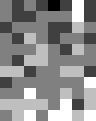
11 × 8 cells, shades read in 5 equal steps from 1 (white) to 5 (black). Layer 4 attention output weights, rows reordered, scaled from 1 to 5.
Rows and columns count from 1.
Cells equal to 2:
19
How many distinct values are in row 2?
3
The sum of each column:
33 34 28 31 35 30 26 31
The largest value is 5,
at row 1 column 5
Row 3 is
4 3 3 3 4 4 2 3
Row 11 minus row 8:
-1 -1 -2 0 -2 -2 -1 0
